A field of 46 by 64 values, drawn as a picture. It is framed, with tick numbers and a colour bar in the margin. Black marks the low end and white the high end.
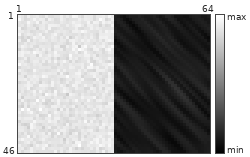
The table splits into one row of 2 panels. Panel 1,1: very high, fine-grained, faint in contrast. Panel 1,2: very low, slanting down to the right, faint in contrast.
